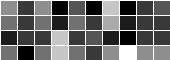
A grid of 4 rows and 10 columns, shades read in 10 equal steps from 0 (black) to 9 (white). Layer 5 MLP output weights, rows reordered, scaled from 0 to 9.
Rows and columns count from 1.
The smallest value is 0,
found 5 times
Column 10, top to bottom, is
3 2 2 5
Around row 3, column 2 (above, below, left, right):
2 0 1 2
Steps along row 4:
down up up down down up up down same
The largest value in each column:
5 2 5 7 4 3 7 9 5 5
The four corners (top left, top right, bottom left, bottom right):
5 3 4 5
